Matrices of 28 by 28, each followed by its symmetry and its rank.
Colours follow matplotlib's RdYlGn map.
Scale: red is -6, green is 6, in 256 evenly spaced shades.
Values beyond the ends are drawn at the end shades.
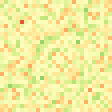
symmetric, full rank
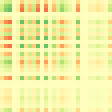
symmetric, rank one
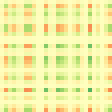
symmetric, rank one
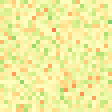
neither, full rank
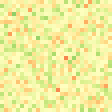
neither, full rank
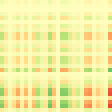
neither, rank one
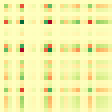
symmetric, rank one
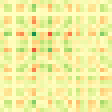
symmetric, rank two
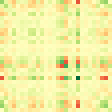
symmetric, rank two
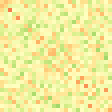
symmetric, full rank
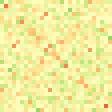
symmetric, full rank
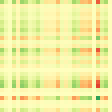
neither, rank one
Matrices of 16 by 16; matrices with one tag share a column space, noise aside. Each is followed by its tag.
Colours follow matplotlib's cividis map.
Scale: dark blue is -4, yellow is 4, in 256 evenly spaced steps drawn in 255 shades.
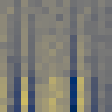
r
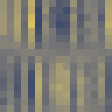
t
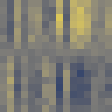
t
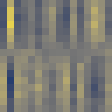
t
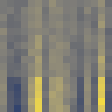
r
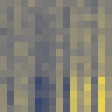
r
